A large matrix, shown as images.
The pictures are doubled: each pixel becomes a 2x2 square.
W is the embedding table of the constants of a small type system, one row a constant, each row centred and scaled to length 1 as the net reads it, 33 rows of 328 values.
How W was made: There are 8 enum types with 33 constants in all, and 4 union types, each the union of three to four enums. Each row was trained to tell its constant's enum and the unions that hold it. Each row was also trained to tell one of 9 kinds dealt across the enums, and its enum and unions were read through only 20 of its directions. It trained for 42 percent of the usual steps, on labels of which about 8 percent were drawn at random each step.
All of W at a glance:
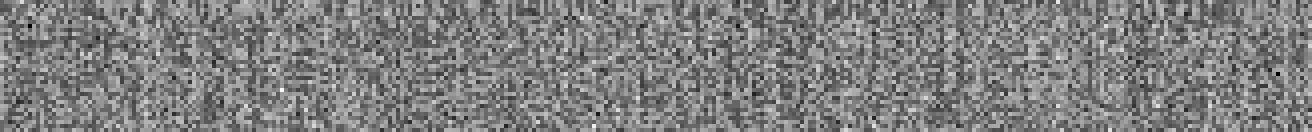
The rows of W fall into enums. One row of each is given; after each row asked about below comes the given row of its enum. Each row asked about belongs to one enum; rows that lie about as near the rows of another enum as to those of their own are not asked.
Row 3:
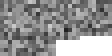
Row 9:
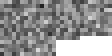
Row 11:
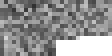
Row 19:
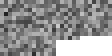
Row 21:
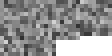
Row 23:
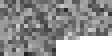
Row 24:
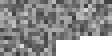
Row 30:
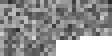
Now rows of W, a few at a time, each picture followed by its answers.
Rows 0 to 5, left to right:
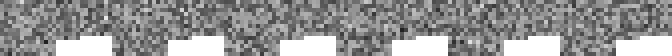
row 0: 3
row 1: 3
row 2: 3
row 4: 19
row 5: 21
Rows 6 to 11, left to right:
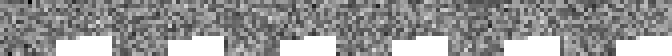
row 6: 23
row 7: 9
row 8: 11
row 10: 19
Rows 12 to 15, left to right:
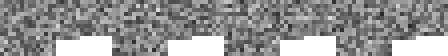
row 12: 21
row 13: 21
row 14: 24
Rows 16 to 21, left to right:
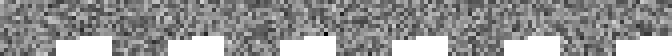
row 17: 19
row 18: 3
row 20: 24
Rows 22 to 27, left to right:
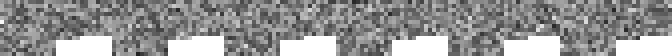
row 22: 21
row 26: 24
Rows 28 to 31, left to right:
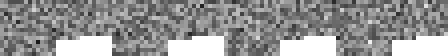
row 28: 23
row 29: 19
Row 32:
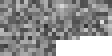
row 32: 11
